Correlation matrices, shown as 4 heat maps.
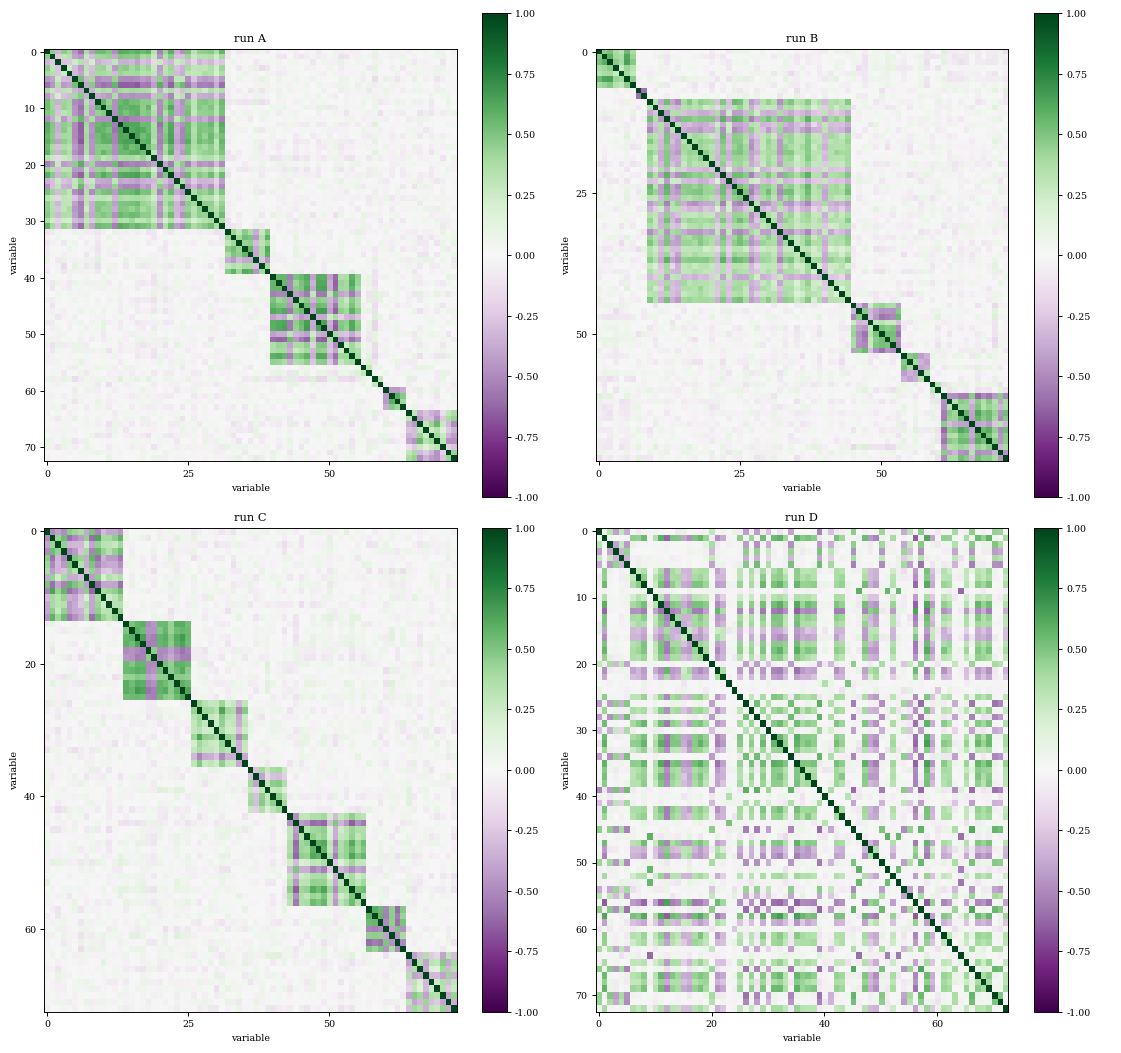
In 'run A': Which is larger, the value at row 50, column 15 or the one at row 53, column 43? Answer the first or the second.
the first
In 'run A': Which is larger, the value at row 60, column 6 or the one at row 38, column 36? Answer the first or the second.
the second
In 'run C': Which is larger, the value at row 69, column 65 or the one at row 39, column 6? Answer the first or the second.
the first
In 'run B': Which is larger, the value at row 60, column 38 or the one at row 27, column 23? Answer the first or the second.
the second
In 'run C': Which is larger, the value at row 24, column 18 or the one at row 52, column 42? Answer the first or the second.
the second
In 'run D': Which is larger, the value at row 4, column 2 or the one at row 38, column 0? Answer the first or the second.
the first
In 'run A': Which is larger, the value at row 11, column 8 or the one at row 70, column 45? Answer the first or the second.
the second
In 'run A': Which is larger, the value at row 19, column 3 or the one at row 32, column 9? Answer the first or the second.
the first
